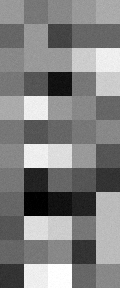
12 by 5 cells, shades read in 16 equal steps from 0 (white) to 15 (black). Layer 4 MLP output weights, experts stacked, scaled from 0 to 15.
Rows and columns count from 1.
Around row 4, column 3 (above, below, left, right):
6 6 10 8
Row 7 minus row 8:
-1 -12 -7 -4 -2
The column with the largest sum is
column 4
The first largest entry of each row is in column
2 3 1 3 5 2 5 2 2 1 4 1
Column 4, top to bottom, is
6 9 3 8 7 8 6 10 13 8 12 9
